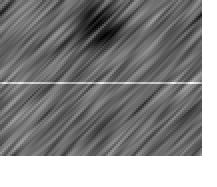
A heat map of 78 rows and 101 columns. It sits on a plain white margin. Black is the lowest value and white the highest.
The ninth with the lowest average is the top middle. The distribution is heavy-tailed on both sides. Row 42 differs from the rows beside it. A single dip lies in the top middle. Overall the values sit about 40% of the way up the scale.
